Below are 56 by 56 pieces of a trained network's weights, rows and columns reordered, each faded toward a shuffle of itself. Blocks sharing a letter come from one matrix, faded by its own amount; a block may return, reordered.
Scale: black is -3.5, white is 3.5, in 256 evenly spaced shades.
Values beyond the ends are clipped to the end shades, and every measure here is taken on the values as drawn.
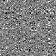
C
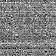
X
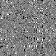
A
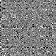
C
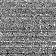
X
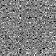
C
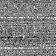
X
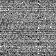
X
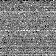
X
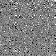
A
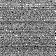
X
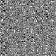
C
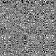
C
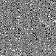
A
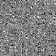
A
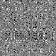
C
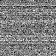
X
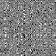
C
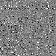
A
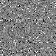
A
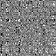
C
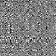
C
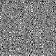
C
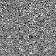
C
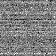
X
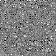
A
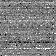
X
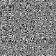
C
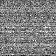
X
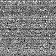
X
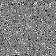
A
